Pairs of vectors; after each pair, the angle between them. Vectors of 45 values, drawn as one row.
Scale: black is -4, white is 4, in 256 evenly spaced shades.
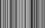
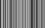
nearly parallel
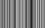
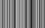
nearly parallel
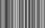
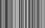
nearly parallel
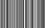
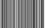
orthogonal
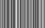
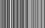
partly aligned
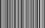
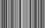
partly opposed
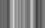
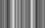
nearly parallel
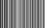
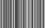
orthogonal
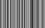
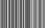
nearly opposite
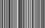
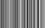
partly opposed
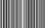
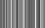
partly aligned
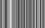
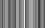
partly opposed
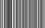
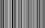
nearly opposite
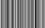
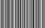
partly aligned
